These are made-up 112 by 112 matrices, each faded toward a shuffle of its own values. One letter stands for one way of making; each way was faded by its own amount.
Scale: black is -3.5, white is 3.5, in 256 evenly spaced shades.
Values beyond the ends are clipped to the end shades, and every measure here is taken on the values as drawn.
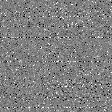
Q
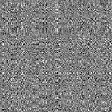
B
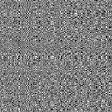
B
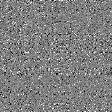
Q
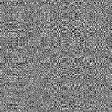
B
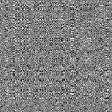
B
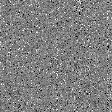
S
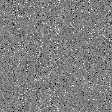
S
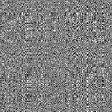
B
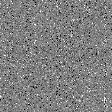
S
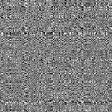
B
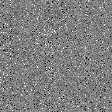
S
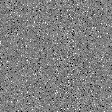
S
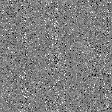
S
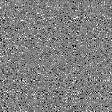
Q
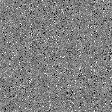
S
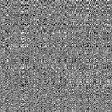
B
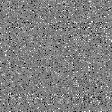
Q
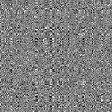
B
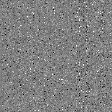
S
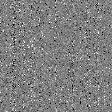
S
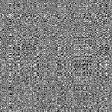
B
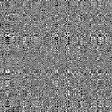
B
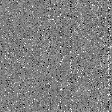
S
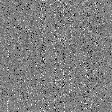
S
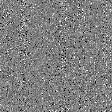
S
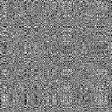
B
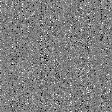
S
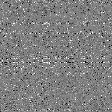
Q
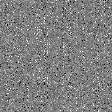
S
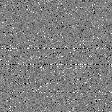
Q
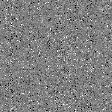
S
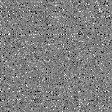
Q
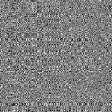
B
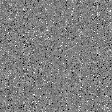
S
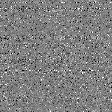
Q
